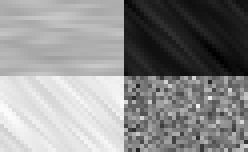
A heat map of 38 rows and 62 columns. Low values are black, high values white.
The table splits into 2 rows of 2 panels. Panel 1,1: high, streaked across, faint in contrast. Panel 1,2: very low, slanting down to the right, faint in contrast. Panel 2,1: very high, slanting down to the right, faint in contrast. Panel 2,2: middling, fine-grained, strong in contrast.
